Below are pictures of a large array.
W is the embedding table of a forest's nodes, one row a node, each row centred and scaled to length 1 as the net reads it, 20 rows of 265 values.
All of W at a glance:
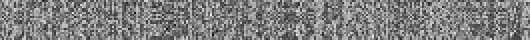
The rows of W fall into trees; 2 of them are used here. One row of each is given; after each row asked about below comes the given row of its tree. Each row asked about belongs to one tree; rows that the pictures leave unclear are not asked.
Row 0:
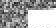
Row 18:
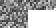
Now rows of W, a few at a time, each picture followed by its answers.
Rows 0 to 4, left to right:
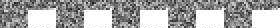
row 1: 18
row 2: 18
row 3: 18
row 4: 0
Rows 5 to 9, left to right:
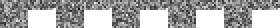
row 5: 0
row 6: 18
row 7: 0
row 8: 18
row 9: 0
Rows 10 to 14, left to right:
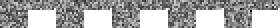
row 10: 18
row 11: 18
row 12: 0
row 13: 0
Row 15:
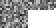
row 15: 0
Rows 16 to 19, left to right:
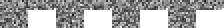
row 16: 0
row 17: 0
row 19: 18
